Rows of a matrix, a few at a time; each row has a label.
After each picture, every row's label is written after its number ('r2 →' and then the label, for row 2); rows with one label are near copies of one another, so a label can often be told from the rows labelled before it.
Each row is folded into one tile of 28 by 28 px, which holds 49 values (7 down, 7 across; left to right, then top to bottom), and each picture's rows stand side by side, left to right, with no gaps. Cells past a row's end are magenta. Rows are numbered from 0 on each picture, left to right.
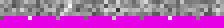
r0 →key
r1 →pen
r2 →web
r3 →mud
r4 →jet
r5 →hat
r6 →pen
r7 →mud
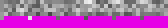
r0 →mud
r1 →pen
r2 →mud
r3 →hat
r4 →hat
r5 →hat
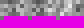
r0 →mud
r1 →mud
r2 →web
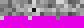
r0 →pen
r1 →jet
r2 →hat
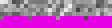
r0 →hat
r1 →mud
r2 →web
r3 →key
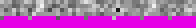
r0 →key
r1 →web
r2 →key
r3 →hat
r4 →jet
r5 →web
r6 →mud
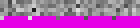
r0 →pen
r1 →jet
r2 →mud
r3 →key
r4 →key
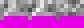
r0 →web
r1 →web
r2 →hat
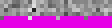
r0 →key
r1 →jet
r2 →pen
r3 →mud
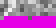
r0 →web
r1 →hat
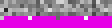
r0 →jet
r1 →pen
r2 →hat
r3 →pen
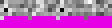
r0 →jet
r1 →web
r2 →jet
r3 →hat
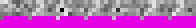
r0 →hat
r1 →web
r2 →jet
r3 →web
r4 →jet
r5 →web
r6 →web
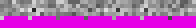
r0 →pen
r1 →jet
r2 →hat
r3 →key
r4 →jet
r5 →jet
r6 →key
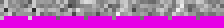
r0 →jet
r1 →jet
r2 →key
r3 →hat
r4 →web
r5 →mud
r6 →web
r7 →hat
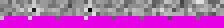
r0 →pen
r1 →jet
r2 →key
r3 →jet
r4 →key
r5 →key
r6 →key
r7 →hat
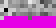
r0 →jet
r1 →hat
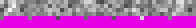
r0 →web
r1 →mud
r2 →key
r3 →hat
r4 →key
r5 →pen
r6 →web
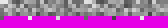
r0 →hat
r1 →pen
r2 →pen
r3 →hat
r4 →key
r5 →pen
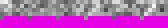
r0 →hat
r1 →key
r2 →mud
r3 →web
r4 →hat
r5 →web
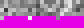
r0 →jet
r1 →pen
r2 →web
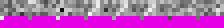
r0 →pen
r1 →hat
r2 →jet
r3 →web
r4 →web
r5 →web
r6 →key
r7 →mud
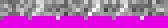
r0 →mud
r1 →web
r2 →pen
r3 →web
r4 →web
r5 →pen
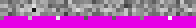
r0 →mud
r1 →jet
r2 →pen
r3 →mud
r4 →key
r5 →mud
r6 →pen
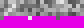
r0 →web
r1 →pen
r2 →hat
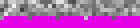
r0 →web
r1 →hat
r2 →hat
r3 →pen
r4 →key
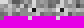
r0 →hat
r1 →jet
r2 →jet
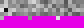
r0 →jet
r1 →hat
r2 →pen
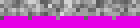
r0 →key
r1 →hat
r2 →web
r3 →key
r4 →mud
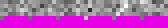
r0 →mud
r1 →key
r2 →mud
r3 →jet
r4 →web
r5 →hat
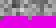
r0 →key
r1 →mud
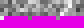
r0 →pen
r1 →hat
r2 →web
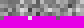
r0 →mud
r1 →pen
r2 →key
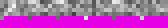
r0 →web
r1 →hat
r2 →hat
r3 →pen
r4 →hat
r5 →pen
